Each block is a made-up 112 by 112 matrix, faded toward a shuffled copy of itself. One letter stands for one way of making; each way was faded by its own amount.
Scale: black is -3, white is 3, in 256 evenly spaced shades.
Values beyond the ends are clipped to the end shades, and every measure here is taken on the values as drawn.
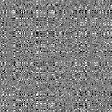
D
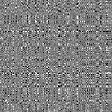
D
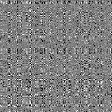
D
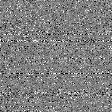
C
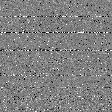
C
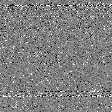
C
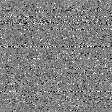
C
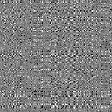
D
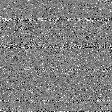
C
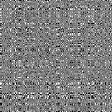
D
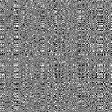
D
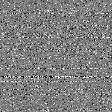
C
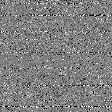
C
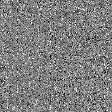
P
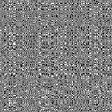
D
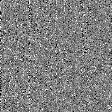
P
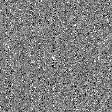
P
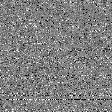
C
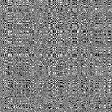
D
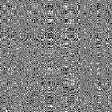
D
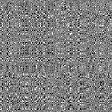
D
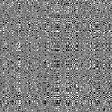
D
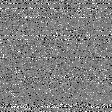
C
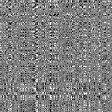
D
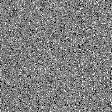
P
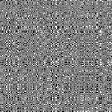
D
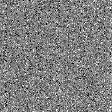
P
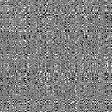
D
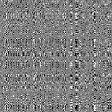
D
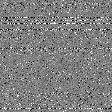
C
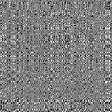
D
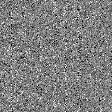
P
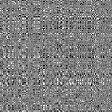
D
